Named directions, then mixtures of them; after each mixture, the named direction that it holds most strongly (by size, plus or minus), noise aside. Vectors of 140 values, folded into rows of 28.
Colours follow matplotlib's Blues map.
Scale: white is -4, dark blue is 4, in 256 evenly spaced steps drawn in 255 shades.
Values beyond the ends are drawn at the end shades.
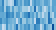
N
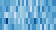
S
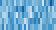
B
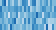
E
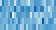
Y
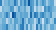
Y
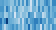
S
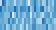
Y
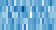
B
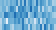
S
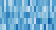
N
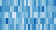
S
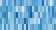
B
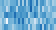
S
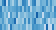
E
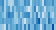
N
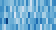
S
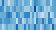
N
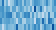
N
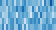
B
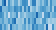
E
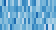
E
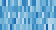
E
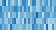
E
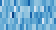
Y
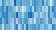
B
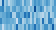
N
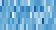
Y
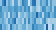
E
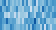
S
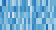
E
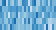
E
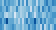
S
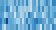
S
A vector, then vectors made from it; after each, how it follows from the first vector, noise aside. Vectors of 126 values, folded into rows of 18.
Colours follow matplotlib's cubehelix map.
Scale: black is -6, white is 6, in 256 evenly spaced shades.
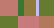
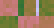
copied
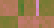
shrunk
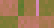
shrunk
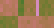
shrunk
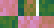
scaled up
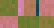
negated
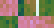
scaled up
